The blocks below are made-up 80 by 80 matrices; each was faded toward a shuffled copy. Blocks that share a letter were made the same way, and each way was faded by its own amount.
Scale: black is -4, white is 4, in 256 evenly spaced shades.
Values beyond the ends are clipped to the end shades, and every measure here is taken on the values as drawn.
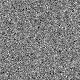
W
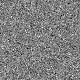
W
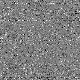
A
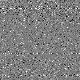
A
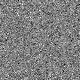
W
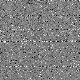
A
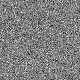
W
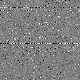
A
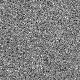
W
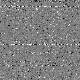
A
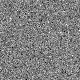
W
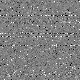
A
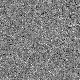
W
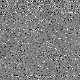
A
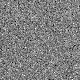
W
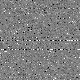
A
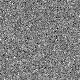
W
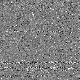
A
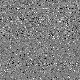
A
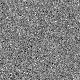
W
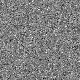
W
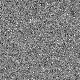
W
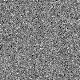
W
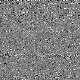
A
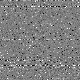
A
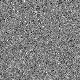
W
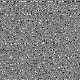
A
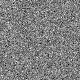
W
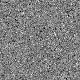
W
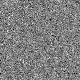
W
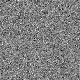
W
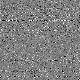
A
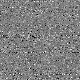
A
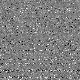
A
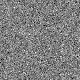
W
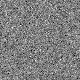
W
